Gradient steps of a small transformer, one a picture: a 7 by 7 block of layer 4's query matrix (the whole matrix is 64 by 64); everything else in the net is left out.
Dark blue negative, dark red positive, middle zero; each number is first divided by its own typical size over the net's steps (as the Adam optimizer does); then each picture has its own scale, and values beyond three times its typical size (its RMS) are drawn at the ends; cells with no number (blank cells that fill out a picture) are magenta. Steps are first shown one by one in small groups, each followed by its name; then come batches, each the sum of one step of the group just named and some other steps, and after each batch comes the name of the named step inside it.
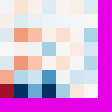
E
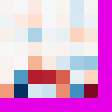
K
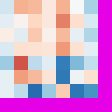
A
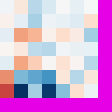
E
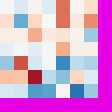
A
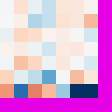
E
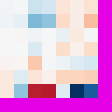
K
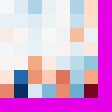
K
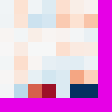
A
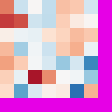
K
